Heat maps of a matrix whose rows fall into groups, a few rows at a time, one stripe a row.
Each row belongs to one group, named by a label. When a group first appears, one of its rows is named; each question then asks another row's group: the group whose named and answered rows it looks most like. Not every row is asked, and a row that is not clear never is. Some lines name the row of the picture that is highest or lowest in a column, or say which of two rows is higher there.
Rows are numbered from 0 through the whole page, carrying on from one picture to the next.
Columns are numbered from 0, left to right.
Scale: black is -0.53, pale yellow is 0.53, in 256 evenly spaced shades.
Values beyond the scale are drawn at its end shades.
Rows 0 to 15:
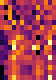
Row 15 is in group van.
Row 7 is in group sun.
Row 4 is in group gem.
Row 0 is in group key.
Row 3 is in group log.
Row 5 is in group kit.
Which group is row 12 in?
van
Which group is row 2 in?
kit
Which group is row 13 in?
van
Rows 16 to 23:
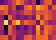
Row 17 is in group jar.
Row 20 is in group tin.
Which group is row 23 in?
jar
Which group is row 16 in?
sun
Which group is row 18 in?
jar
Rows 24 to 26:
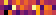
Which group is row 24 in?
tin
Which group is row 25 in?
gem
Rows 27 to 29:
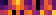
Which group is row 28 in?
sun
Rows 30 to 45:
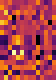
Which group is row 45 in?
tin
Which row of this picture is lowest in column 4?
44
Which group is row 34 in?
key
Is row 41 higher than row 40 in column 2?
Yes
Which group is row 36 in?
key
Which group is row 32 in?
tin
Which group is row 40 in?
gem
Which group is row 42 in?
jar
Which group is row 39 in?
log
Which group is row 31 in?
key
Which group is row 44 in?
log
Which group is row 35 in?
gem
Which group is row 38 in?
sun
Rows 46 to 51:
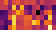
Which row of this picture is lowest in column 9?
48
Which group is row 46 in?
tin
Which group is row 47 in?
gem
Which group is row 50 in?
gem
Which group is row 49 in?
van
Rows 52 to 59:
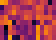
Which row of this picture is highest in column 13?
56
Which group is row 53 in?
van
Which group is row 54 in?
van
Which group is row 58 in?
log
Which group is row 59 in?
log
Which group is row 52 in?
key
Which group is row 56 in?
kit
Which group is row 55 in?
jar
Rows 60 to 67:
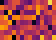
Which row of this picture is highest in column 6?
63
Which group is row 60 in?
van
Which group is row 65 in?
key
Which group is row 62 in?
log
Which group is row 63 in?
tin
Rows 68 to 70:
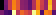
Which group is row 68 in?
van
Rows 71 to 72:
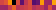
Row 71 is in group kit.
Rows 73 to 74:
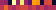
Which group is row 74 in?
tin
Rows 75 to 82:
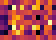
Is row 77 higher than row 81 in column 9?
Yes
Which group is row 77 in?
van
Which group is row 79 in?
van
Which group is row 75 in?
jar
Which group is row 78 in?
sun
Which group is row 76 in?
gem
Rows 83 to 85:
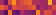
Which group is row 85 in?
log
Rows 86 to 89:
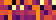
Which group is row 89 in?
log
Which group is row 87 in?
gem
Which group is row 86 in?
kit
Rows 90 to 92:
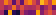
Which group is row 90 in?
kit
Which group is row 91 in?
gem
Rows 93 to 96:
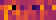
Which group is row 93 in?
van
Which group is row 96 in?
tin
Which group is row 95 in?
tin
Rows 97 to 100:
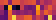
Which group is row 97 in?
tin
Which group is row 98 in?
log
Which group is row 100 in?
van
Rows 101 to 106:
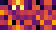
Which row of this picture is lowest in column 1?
101
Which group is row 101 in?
sun
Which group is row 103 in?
key
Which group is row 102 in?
gem
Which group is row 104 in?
log
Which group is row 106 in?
sun
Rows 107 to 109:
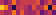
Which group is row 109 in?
gem
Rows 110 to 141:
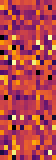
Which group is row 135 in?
kit
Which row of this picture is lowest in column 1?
129
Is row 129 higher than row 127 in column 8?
No
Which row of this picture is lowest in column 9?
124
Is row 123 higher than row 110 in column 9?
Yes
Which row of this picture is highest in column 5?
133
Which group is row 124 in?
sun
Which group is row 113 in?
gem
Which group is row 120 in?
van
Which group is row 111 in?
key
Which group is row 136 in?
key
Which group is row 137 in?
gem
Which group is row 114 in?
kit
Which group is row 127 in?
tin
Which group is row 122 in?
gem
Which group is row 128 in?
jar
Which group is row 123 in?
jar
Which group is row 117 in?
van
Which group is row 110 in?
tin
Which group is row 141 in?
kit
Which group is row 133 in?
gem
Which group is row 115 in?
log
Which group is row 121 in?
tin
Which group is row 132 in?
key
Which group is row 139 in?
tin
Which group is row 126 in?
tin
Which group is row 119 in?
kit
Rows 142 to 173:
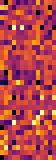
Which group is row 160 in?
kit
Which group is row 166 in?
gem
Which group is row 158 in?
sun
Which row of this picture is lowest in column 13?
147
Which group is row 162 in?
tin
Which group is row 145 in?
key
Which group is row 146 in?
van
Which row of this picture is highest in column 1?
171
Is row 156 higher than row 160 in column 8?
No
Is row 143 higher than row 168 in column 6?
No
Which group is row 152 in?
tin
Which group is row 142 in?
log
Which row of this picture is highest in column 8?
166
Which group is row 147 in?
gem
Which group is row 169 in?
tin
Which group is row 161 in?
kit
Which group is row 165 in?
jar
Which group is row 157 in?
log
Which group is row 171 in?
tin
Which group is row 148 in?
jar
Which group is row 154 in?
key
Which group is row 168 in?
jar
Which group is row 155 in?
key
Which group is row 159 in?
jar
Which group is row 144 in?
sun
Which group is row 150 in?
gem
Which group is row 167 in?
van
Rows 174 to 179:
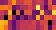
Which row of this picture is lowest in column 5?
176
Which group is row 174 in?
van
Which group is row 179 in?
key
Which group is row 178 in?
key
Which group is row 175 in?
jar
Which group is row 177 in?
log
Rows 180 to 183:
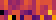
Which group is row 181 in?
jar
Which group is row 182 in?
van
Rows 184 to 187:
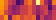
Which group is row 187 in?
tin
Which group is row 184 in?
jar
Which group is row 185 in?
key
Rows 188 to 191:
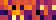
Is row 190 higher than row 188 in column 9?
No
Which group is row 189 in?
kit
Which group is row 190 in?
sun
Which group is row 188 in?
tin
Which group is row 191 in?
gem
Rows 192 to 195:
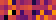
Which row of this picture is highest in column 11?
195
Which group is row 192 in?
kit
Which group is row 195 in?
log
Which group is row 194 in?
kit
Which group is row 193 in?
van
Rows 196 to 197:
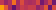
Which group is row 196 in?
gem
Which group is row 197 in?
key
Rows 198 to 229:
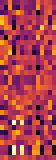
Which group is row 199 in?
log
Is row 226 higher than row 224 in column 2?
Yes
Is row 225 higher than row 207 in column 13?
No
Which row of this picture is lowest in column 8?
208
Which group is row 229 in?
tin
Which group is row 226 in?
jar
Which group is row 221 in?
sun
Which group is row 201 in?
key
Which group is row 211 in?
sun
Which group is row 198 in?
log
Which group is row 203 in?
kit
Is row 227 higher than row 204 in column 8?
Yes
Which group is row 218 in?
van
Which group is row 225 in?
gem
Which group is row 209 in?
tin
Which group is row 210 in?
key
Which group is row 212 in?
tin
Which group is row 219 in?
sun
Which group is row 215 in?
jar
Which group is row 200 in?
sun
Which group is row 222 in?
gem
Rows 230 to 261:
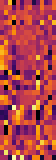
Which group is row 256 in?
log
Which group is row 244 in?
log
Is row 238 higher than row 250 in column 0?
No
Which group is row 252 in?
sun
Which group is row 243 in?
key
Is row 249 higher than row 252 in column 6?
Yes
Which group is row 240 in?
key
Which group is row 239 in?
key
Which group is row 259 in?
jar
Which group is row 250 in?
jar
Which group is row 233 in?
van
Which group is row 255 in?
log
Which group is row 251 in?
gem
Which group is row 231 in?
kit
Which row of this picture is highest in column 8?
251
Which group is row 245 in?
sun
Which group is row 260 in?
tin
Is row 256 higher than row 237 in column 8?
No
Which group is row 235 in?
gem
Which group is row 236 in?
van
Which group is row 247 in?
log
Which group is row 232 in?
tin
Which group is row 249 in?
key
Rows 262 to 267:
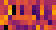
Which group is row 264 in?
kit
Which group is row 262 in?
tin
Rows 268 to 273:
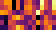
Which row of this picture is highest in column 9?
270
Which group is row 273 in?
sun
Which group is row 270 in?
jar
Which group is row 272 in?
log
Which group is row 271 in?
sun
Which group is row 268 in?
kit
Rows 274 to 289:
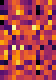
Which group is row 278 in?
van
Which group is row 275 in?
sun
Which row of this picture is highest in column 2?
281
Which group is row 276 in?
sun
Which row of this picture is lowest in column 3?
281
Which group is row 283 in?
gem
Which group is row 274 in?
van
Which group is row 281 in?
kit
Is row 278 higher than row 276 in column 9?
Yes
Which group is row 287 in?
jar
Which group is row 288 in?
sun
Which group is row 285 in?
tin
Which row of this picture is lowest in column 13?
283
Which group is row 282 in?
key
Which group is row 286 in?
sun
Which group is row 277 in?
key
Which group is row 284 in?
tin
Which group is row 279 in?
gem
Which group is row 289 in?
van
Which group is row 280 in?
tin
